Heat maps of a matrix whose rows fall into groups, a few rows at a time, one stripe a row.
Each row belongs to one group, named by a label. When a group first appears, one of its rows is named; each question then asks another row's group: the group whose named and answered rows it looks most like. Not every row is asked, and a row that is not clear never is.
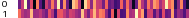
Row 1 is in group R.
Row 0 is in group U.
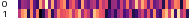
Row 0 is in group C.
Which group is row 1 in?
U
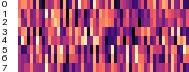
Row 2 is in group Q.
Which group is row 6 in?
C
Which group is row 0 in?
U
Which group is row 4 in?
U
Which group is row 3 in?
U
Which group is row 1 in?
Q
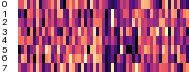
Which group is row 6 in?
U
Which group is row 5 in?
U
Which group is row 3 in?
U
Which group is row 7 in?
C
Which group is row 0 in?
U
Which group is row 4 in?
U
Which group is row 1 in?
C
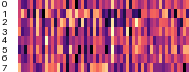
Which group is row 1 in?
U
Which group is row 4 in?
C
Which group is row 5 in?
C
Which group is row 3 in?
C
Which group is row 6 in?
C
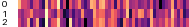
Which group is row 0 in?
Q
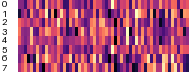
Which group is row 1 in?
C
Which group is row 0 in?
C
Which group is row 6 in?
U
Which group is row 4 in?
R
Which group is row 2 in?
Q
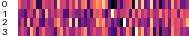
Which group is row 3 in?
R
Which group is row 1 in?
C
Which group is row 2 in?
Q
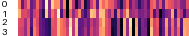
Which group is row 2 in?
Q
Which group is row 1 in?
Q
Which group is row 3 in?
Q
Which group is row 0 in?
Q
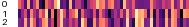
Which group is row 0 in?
Q
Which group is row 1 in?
C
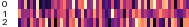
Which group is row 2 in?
C
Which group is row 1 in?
C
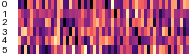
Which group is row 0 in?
C
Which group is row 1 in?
R
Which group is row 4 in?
Q
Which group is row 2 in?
R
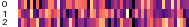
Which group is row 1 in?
R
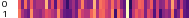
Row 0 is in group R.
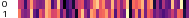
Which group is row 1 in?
R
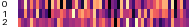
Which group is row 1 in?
U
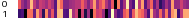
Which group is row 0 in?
R
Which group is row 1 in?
C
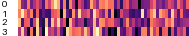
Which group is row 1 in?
U
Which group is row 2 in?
Q
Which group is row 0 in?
Q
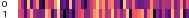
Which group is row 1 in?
R
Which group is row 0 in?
Q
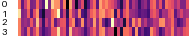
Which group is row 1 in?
Q
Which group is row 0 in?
Q
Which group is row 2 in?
C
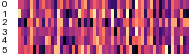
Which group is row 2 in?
C
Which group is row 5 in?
U
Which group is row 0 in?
R
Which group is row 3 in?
R
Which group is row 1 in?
R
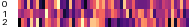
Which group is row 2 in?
U
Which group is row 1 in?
R
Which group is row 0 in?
Q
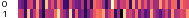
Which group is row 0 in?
C
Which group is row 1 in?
Q
